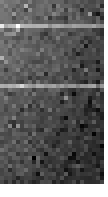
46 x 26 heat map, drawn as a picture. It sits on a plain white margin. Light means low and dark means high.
On average the colour sits 70% of the way up the scale. There is an overall slope up to the bottom right. The ninth with the highest average is the bottom right. Rows 7 and 22 stand out from the rest.
